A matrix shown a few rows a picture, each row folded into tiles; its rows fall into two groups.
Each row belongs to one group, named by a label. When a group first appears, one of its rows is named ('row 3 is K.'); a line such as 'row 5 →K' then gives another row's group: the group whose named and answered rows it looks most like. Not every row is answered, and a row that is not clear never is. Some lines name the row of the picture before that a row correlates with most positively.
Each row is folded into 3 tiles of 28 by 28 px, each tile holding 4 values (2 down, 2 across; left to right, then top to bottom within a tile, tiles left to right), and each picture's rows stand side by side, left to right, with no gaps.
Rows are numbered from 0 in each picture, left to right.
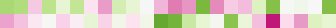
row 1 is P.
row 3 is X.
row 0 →X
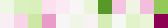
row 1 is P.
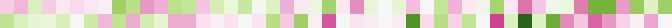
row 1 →P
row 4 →P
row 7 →X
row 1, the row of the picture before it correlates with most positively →0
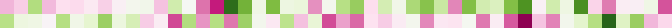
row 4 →X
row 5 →X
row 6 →X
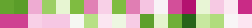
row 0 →X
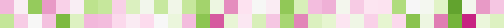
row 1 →X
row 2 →P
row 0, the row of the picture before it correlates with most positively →1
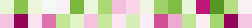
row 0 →X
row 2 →X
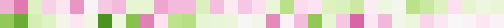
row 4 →X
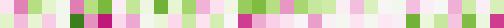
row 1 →X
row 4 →P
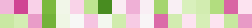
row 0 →P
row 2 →P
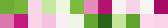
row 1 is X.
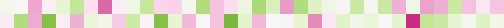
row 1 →P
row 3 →X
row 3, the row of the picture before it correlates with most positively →0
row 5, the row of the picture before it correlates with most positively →1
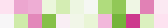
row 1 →P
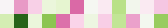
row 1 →P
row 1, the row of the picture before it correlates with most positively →1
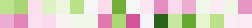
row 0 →X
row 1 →P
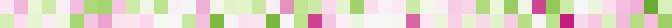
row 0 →P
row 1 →X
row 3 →X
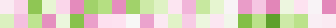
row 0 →P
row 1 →X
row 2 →P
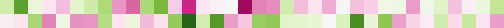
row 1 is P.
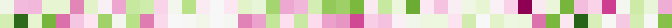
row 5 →P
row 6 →P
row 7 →P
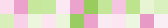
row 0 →P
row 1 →X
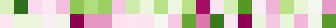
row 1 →X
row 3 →P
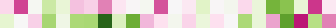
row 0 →P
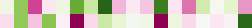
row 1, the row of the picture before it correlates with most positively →3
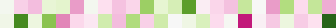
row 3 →P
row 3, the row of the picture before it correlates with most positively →2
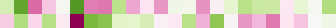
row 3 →X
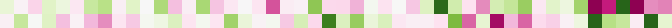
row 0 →X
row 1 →X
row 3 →P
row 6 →X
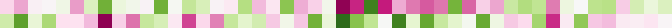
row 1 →X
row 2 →X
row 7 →X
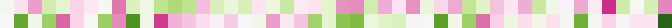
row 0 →X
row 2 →X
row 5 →X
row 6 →P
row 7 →P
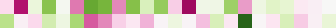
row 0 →P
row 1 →X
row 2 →P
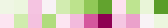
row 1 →X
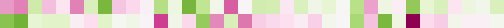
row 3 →X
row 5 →X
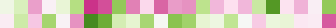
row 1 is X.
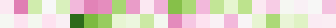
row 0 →P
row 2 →X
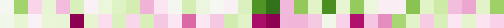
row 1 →P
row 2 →X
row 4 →X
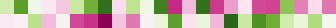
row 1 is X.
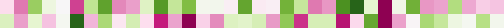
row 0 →P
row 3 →P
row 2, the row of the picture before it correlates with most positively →1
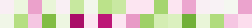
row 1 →X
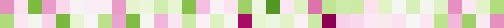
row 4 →X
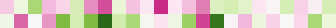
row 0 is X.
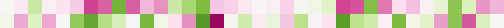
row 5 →P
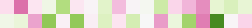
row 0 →P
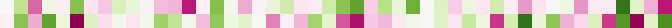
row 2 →P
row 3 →X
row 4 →X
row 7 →P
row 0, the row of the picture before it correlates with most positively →1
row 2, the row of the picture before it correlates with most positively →0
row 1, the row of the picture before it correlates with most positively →0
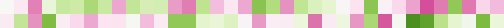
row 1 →X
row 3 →X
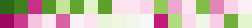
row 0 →X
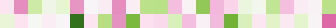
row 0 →P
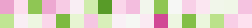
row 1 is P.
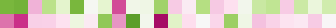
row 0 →X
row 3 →X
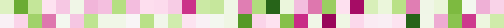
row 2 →P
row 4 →P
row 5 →P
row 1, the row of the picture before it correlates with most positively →2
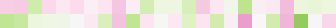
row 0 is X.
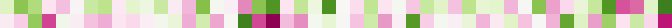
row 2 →P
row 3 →X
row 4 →P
